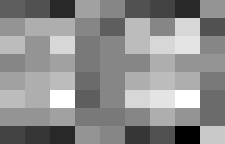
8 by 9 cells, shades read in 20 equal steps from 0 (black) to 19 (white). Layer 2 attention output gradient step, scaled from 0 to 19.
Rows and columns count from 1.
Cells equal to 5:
2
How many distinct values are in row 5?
6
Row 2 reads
11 13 13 10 7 14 10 16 6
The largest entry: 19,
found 2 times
